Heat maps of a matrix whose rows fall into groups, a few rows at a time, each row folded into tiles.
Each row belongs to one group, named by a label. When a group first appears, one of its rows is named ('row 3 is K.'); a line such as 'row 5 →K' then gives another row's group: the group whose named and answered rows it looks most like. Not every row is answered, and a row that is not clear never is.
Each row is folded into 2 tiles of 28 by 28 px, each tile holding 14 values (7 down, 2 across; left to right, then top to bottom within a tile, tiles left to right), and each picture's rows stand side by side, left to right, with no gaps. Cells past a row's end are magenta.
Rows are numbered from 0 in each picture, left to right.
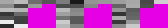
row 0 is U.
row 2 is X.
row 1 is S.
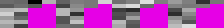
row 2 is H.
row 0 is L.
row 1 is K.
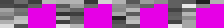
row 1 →X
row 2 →K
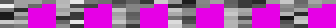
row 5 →K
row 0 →H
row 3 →S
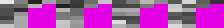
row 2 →S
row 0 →X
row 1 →S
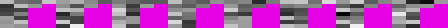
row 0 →X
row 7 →L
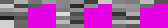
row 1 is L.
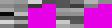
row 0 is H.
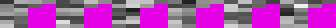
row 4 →U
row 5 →X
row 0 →S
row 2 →H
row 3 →S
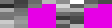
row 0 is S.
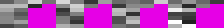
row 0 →H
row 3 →U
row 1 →X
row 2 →K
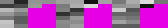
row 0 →S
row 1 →X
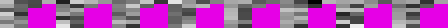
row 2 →H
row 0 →L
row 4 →L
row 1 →S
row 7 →L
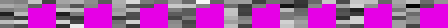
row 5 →S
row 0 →H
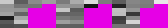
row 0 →K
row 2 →K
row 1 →H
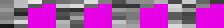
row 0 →H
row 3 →U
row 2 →S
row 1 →H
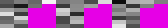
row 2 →S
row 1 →K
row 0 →K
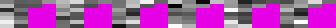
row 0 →L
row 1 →K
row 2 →H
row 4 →U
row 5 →H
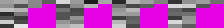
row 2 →S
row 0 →U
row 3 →H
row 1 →X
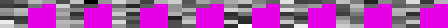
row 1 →L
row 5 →U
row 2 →L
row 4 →U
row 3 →K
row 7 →K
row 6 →X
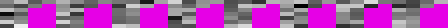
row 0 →U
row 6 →H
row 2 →X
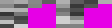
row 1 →L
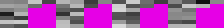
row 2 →U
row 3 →X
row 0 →H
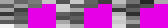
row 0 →X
